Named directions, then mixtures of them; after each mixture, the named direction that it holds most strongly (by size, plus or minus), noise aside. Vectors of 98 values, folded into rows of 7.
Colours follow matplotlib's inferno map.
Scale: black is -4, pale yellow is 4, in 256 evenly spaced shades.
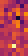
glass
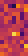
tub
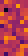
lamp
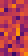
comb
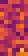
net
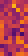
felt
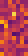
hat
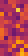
felt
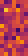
lamp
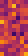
hat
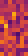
hat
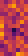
felt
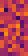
comb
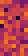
glass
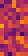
felt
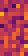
lamp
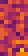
net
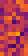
glass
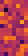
lamp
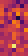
glass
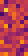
lamp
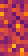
net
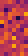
glass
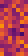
felt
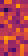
lamp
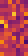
hat
